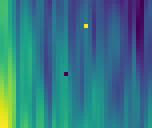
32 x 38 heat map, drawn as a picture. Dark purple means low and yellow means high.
Ninth with the highest average: bottom left. Grain: streaks running down. Slope: up to the bottom left. Average level on the scale: 40%. Lone odd cells: 2, 1 higher and 1 lower than their neighbours. Ninth with the lowest average: top right.
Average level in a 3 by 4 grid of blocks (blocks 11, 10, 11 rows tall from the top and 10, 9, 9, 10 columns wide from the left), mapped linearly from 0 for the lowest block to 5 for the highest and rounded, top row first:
3110 / 4221 / 5332
